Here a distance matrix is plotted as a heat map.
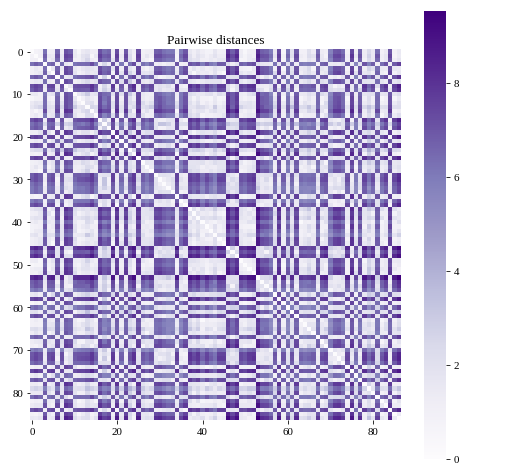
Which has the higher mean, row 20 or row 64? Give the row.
20
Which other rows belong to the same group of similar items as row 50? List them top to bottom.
0, 1, 2, 4, 5, 7, 10, 11, 12, 13, 14, 15, 19, 21, 23, 24, 26, 27, 28, 34, 37, 38, 39, 40, 41, 42, 43, 44, 45, 49, 51, 52, 57, 59, 61, 63, 64, 65, 66, 68, 69, 74, 76, 78, 79, 80, 82, 83, 85, 86
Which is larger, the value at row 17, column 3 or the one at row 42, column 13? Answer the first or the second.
the first
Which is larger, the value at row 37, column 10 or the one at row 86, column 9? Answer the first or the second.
the second
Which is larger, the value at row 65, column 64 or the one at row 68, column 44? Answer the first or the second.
the first
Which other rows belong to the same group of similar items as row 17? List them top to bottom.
3, 6, 8, 9, 16, 18, 20, 22, 25, 29, 30, 31, 32, 33, 35, 36, 46, 47, 48, 53, 54, 55, 56, 58, 60, 62, 67, 70, 71, 72, 73, 75, 77, 81, 84
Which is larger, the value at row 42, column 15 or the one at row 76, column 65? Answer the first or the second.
the second
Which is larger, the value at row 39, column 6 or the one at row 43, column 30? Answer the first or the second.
the first
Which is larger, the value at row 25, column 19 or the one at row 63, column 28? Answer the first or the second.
the first
